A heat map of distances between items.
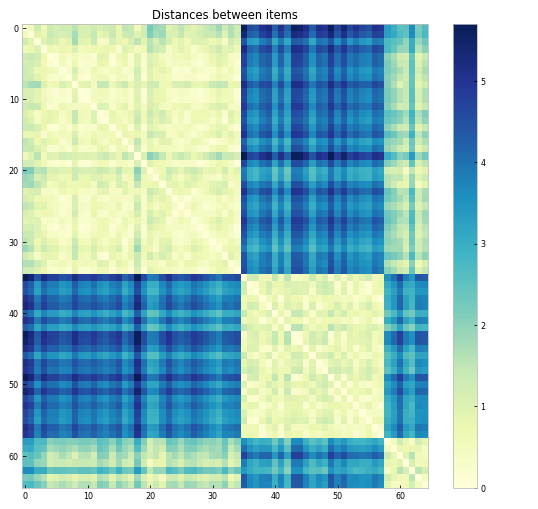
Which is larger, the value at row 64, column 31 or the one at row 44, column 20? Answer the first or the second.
the second
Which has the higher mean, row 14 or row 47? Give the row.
47
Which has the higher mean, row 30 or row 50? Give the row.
50
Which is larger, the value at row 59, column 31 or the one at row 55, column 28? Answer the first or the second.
the second
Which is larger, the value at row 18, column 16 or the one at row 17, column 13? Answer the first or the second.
the first
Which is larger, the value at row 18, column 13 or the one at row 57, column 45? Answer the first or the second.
the first
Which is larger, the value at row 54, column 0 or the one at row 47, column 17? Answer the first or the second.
the first
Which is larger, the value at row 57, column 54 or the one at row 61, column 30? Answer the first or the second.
the second
